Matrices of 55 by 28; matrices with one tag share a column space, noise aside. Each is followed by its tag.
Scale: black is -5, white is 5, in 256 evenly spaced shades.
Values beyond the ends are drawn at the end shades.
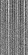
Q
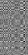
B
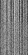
Q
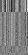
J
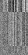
J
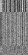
J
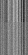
Q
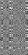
B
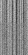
Q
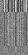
J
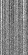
Q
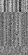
J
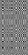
B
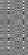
B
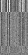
J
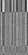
J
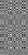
B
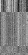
J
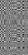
B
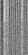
Q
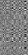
B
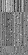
J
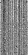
Q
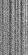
Q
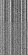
Q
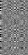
B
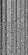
Q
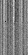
Q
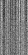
Q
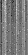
Q
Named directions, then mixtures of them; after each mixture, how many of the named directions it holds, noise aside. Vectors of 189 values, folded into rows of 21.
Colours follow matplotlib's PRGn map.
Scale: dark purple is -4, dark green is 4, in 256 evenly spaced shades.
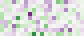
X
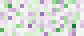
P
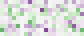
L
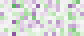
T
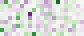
two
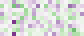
one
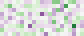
one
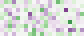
two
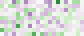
three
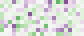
one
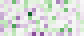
one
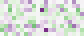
one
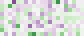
three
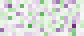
one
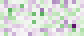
two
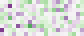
two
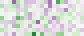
two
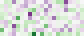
one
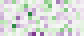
one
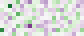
two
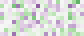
one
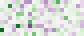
three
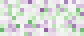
one
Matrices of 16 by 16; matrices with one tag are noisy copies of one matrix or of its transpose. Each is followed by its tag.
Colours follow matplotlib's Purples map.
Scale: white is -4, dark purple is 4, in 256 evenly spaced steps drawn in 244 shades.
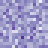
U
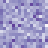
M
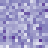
M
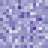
U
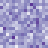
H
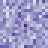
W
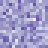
U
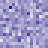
U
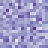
U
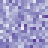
W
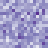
H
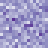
W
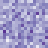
H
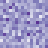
U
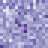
W
